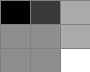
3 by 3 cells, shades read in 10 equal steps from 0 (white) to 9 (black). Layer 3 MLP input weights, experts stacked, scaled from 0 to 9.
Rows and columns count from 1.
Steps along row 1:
down down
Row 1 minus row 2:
5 3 0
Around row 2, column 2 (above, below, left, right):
7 4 4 3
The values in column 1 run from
4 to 9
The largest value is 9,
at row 1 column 1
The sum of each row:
19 11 8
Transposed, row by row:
9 4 4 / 7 4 4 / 3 3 0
